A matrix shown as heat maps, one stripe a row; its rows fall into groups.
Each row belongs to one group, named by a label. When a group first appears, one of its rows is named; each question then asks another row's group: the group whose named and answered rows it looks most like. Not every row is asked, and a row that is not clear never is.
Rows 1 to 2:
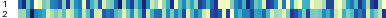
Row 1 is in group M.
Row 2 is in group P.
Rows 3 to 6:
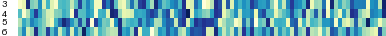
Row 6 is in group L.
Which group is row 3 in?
P
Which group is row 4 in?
P
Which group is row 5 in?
M
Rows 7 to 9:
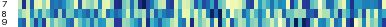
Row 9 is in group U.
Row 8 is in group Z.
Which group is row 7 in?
M
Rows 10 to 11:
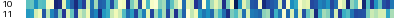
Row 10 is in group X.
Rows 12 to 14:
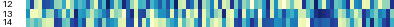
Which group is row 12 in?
U
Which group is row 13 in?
X
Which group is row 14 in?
X
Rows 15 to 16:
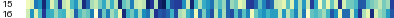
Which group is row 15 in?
P
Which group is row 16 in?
U
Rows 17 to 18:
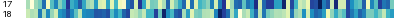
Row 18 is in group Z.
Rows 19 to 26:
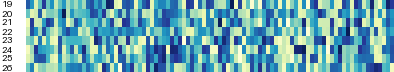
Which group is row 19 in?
U
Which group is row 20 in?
Z
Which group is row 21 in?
U
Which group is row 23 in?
Z
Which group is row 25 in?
P
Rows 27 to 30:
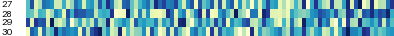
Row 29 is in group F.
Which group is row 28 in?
X
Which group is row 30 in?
L
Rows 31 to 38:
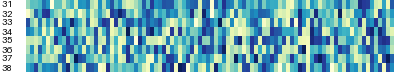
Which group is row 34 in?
M
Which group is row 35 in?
X
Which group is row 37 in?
X
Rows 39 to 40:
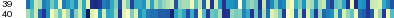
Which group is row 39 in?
L
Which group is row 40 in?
P
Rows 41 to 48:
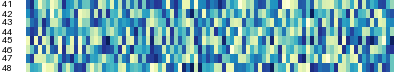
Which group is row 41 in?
M
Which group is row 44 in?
F
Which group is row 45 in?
F
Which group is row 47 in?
M
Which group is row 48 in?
X
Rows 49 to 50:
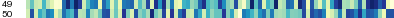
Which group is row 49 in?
M
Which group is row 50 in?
F
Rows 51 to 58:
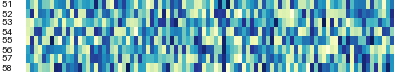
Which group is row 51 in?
Z
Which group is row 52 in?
F
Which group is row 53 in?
P
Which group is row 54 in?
X
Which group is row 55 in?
F
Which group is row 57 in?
L
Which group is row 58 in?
X
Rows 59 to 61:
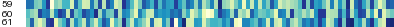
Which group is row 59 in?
U
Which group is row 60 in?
Z
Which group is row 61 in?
F
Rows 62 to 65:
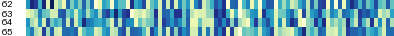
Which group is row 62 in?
F
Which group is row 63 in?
Z
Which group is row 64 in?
Z
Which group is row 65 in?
F
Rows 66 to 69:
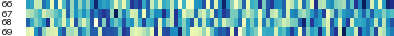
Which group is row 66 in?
L
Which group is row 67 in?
Z
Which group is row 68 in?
U
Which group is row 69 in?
Z
